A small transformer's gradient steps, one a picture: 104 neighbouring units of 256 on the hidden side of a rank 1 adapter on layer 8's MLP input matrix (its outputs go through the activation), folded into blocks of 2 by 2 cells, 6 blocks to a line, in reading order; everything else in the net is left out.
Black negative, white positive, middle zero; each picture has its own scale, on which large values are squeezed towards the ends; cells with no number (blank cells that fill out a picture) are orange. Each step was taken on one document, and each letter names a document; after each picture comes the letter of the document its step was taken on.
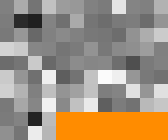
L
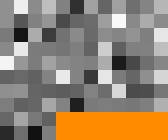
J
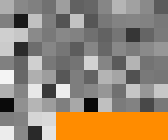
L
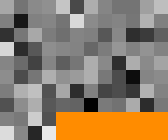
L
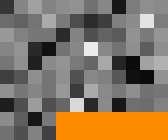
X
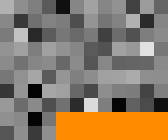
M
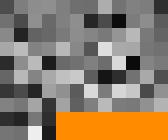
J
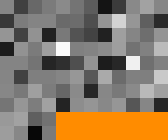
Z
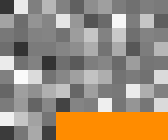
J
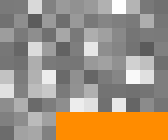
X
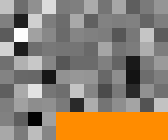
L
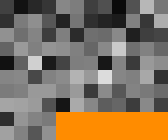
Z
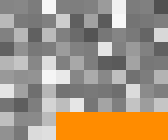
J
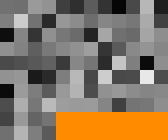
X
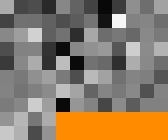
Z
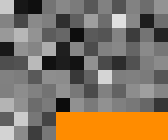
Z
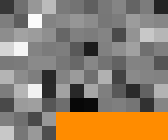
L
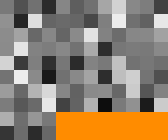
J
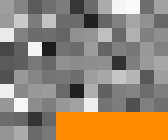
X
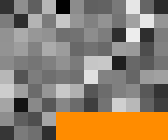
M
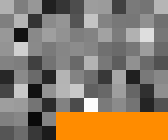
L
